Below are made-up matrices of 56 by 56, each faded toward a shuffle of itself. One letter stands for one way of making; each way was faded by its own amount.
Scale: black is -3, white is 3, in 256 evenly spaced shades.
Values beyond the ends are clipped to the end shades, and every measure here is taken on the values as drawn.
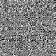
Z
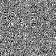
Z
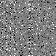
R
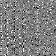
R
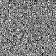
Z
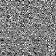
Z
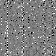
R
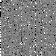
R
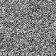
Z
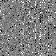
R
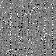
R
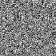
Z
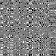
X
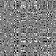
X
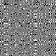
X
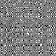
X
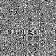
Z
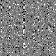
R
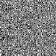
Z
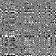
X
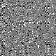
R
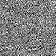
Z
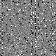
R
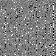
R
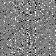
R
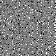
R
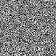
Z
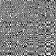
X
